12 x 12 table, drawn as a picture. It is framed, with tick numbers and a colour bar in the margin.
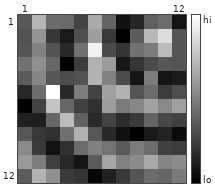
Rings: centred on the top right. Slope: none. Mirror symmetry: none.
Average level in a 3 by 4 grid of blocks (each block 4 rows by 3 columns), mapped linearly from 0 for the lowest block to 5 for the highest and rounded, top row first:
5 4 0 5
3 3 4 3
3 1 2 3
